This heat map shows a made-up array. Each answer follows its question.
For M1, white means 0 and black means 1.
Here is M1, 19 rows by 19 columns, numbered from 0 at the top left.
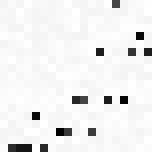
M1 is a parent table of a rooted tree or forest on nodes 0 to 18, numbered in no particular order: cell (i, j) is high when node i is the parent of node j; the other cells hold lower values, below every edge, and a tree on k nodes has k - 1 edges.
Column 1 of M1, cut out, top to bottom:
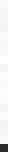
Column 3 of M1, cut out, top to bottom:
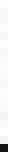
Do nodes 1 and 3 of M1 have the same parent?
yes
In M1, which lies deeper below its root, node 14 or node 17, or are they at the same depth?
node 17
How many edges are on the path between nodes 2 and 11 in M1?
4
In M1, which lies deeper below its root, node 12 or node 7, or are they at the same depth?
node 7
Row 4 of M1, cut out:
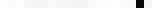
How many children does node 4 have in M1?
1
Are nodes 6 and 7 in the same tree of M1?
yes
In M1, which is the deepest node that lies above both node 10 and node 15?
12
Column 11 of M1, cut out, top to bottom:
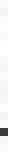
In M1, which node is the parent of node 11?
16
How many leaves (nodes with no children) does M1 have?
12
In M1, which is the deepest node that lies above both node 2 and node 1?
18
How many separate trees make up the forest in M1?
2
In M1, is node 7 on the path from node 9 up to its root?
no
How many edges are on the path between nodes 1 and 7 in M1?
4
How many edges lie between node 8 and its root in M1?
2
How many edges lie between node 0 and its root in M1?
0
